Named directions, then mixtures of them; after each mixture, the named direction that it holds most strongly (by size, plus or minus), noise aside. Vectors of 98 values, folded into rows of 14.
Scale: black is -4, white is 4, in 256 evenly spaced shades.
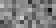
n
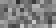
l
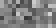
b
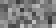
l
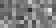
n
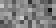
n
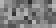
l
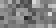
b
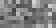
b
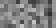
n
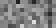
l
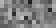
n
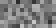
l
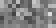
b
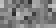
b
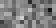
n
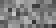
l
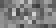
l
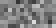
l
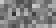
l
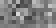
b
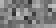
b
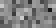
n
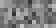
l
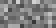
l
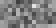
l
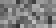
l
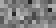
n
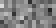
n
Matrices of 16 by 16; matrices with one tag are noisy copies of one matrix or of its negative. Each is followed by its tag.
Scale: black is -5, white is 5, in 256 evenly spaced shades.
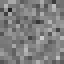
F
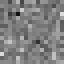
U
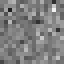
F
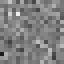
U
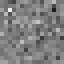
F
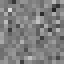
F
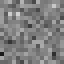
U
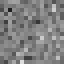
F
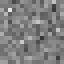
F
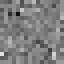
U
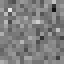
F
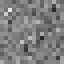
F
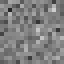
F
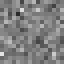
U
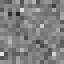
U
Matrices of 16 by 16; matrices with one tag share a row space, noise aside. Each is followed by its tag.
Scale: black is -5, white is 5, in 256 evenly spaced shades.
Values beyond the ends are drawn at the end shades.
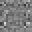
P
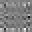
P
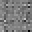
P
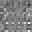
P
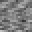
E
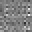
P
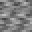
E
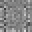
P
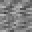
E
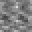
E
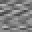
E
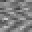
E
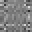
P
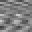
E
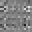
P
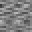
E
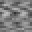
E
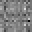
P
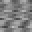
E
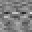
E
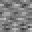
E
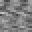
E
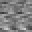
E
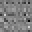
P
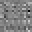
P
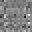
P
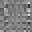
P
